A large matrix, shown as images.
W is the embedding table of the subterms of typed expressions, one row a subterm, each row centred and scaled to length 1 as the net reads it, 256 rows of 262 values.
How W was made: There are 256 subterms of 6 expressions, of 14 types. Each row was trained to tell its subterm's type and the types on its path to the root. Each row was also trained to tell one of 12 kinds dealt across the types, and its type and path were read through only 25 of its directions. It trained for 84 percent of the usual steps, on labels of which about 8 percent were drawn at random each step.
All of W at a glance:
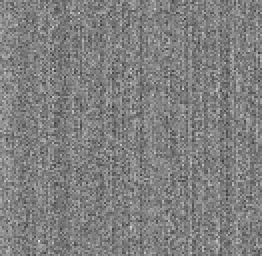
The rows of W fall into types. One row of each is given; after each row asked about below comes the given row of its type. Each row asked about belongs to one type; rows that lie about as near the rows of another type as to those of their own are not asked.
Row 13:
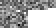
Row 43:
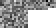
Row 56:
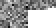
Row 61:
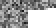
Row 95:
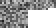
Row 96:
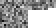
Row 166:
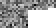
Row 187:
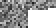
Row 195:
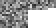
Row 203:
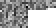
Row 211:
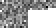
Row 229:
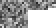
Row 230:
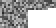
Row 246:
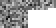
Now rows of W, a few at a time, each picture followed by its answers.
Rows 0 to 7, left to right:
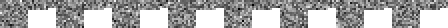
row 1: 187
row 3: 211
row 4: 203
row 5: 166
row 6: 230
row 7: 95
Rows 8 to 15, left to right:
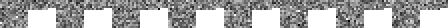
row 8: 95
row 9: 203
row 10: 56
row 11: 43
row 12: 203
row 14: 187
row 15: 230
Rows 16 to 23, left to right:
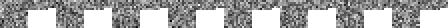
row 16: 56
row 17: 96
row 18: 195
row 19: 166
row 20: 61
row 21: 229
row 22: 211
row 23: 187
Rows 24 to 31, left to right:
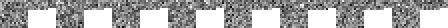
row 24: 195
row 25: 211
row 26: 166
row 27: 166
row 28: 195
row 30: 246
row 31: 96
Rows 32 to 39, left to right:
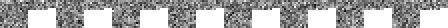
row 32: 56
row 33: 43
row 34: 95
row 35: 195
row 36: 203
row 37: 43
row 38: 229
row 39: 211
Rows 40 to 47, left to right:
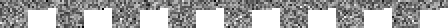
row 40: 96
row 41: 211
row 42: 246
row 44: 56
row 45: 43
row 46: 166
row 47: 195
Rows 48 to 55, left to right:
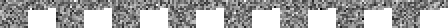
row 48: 43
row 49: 96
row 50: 195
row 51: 43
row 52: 229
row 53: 61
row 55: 246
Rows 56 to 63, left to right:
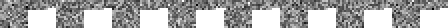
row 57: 195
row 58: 61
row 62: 195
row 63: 61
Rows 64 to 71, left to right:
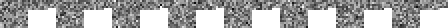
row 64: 43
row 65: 61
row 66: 211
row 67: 56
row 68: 230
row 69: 166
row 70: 203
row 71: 195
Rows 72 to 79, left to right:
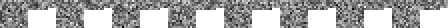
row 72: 229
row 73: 61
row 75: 95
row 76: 229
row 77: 230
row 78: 230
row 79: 96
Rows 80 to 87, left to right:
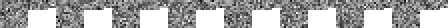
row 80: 187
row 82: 229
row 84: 229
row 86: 187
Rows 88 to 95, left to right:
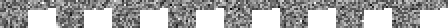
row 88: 195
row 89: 43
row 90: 195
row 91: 203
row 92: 230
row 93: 230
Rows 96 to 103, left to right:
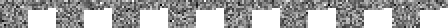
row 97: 61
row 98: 211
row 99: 43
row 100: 195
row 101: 56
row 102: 211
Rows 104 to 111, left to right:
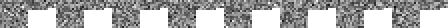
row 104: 61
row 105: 187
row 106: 230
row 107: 95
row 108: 229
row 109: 187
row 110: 246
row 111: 230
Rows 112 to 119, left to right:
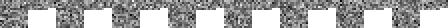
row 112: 203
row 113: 195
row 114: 95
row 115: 166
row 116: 61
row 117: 96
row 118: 229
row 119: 43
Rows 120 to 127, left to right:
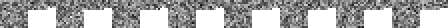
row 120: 166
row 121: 211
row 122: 230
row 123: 166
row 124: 211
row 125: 246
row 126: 246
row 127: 230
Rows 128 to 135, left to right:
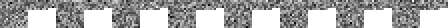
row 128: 95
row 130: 166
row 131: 230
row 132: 95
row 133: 229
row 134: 211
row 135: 246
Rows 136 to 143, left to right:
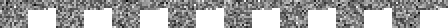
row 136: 61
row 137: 195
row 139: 56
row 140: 56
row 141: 95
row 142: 166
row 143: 13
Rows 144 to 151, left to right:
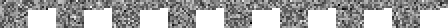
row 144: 61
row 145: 56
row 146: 229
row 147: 187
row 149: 95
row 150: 203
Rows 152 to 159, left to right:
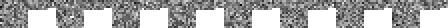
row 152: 96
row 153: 166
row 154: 43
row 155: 203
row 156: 95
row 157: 166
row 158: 230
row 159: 230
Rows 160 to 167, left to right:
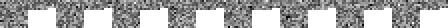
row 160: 166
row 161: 95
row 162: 230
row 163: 95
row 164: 187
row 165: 246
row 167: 229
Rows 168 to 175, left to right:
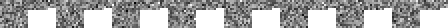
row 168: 43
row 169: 195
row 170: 195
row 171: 230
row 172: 230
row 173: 187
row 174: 95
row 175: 229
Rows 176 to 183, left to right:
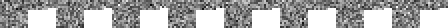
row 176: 211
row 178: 211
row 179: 211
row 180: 187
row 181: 230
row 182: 56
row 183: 61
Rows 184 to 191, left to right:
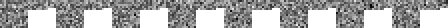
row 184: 195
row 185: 229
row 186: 246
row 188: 230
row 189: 43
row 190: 187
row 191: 43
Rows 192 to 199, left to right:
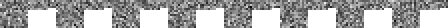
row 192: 195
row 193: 95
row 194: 61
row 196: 203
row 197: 187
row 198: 187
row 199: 230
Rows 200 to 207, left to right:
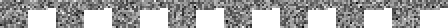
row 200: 13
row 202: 13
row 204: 43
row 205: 229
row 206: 13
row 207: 211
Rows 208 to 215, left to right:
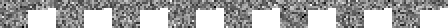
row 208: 56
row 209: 61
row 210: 96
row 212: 96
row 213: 166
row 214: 95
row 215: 96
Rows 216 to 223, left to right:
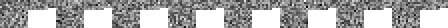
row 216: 13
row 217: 229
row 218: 195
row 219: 246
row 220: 43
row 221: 229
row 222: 203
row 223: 246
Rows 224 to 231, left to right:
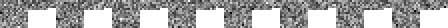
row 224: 246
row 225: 246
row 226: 203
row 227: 61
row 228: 203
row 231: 43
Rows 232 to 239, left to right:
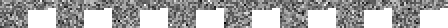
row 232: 95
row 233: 43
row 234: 229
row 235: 203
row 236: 61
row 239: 230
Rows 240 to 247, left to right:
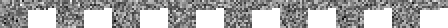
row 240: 95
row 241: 246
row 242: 195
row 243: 203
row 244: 56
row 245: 43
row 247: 13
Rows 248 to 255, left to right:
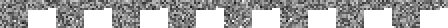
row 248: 43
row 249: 246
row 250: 203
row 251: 195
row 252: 229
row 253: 203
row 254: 43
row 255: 96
